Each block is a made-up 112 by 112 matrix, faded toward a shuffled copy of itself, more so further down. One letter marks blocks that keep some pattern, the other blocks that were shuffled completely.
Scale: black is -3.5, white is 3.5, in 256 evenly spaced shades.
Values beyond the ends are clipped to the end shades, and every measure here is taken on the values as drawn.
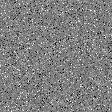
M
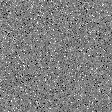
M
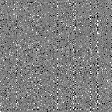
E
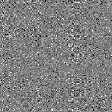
E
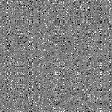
E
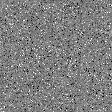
M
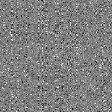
E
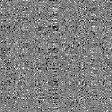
E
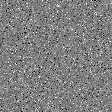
M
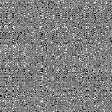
E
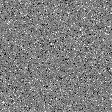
M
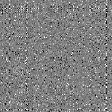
E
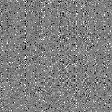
E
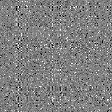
E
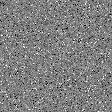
M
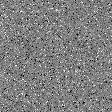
M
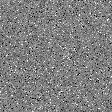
M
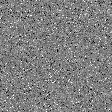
M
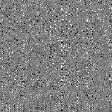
E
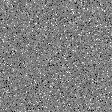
M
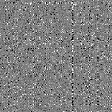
E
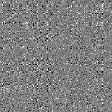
E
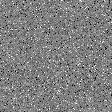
M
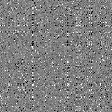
E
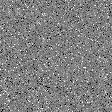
M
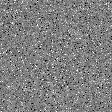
M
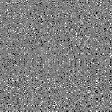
E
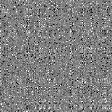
E
